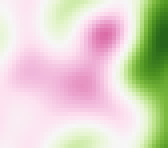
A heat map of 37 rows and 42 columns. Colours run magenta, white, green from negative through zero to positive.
The bottom left is the smoothest part. Values rise toward the right. There are no regular stripes.
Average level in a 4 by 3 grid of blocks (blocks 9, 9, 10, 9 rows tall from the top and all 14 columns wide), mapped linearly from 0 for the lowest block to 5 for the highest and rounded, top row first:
2 2 4 / 1 0 5 / 1 0 4 / 2 2 3
